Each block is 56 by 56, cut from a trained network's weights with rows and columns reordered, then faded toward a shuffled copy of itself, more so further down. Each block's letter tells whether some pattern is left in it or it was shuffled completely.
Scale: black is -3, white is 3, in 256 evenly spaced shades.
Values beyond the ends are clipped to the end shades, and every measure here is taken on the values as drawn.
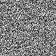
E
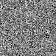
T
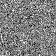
T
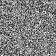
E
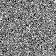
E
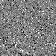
E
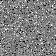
T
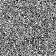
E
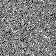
T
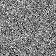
T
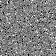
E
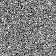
T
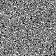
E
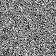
T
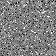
E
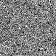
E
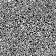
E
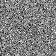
T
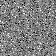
T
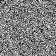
T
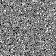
E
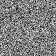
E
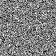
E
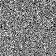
T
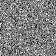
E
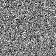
E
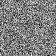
T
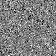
E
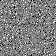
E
